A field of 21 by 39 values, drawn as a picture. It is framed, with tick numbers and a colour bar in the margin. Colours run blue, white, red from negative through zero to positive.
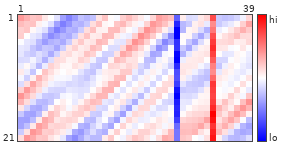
The distribution is heavy-tailed on both sides. Columns 27 and 33 stand out from the rest. Overall the values sit about 50% of the way up the scale.
